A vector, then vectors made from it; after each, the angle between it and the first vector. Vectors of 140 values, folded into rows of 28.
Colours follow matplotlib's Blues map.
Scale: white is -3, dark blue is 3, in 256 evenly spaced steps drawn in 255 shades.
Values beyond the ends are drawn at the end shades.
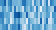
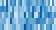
partly opposed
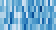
nearly opposite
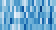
nearly opposite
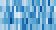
nearly opposite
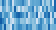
partly aligned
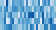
partly opposed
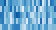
nearly parallel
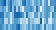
nearly parallel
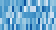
orthogonal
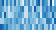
orthogonal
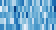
partly aligned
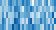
partly aligned
